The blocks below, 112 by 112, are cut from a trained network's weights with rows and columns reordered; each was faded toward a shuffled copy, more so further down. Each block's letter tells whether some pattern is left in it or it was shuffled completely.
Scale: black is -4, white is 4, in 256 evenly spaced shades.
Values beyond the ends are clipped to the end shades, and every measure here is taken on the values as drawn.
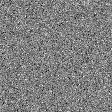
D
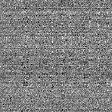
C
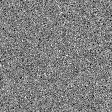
D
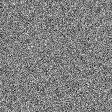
D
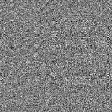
C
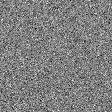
D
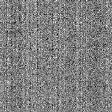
C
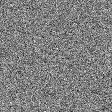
D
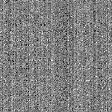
C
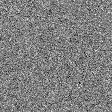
D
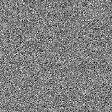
C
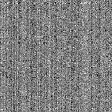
C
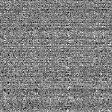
C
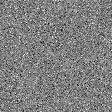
D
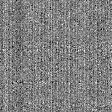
C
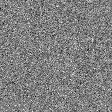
D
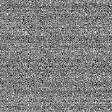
C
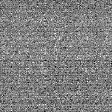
C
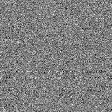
C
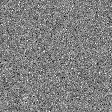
D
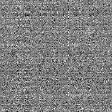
C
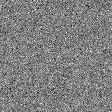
D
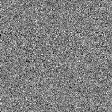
C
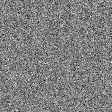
D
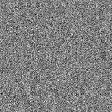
C
